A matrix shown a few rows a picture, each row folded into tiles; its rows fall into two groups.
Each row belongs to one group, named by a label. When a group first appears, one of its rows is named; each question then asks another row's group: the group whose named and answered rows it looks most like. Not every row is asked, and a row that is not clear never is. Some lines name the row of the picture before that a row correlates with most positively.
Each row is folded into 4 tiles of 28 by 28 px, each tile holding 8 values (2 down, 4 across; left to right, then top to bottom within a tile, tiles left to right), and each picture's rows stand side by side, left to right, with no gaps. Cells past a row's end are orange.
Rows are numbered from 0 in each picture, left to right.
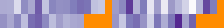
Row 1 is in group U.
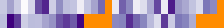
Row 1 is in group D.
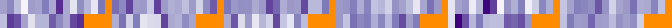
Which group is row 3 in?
U
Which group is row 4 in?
D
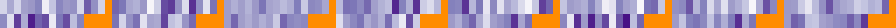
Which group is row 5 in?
U
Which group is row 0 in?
U
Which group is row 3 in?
D
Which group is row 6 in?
U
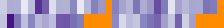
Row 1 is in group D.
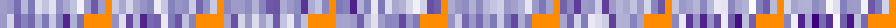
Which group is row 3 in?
U
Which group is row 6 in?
U
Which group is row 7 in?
U
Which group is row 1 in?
U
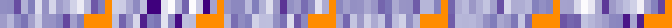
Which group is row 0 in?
U
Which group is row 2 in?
D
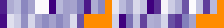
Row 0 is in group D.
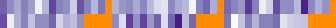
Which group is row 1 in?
U
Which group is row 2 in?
D
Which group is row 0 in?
D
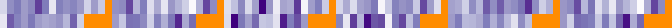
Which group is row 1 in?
U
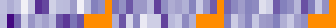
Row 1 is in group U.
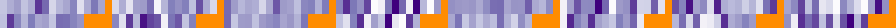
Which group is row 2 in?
D
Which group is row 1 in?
U
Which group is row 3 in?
D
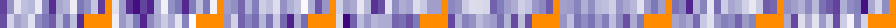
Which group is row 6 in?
U
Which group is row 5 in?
U
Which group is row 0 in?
D
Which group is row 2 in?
U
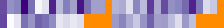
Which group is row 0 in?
D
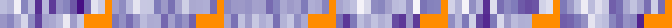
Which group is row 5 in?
D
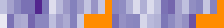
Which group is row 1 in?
D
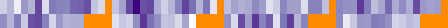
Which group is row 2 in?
U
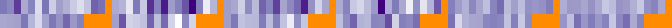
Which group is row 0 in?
U
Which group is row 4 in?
D
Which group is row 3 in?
D
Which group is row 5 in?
U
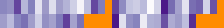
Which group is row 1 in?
D
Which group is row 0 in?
U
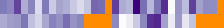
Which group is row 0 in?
U
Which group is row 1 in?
D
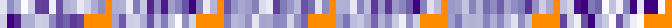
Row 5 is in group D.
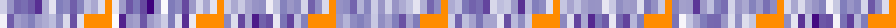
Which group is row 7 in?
U
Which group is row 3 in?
U
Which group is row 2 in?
U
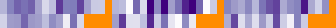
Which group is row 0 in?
D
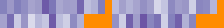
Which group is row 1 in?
U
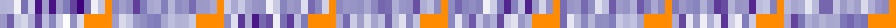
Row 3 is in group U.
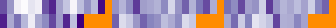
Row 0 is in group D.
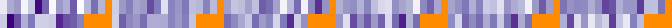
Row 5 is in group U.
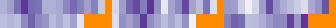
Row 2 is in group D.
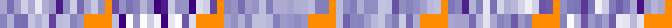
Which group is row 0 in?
D
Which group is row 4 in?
U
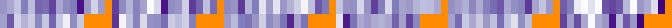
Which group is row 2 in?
U
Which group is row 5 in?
D
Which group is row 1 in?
D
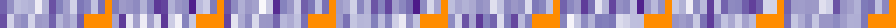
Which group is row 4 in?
U
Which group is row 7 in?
D
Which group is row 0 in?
D
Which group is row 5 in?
D
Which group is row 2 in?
D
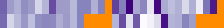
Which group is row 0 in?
D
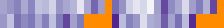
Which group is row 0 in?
U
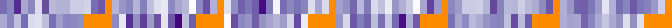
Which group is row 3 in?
U
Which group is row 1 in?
U
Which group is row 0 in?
U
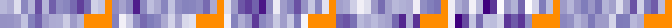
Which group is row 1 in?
D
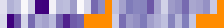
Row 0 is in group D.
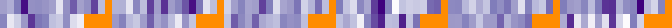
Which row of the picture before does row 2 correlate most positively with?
1
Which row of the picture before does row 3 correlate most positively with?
0
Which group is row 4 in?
D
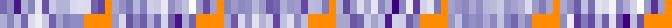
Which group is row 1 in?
U
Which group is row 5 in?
U
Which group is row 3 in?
D
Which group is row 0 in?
U
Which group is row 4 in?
U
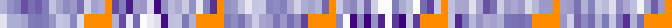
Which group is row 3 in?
U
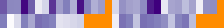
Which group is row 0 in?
D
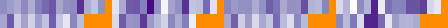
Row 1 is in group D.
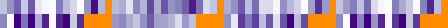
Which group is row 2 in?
U
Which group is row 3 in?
U
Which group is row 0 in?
U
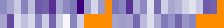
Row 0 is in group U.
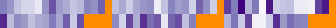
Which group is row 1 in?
U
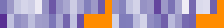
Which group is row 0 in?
D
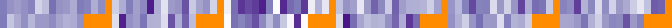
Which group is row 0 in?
D
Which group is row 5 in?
U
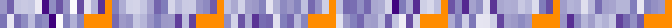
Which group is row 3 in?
D
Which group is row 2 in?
U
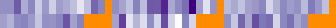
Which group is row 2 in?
U
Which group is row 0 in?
U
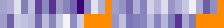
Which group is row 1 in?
U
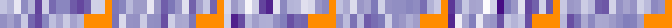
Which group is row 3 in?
U
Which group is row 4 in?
D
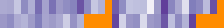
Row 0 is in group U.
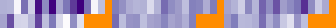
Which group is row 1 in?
D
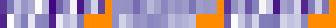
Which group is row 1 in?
D
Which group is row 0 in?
D
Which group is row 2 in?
D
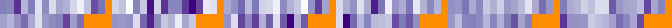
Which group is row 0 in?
U
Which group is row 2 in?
U
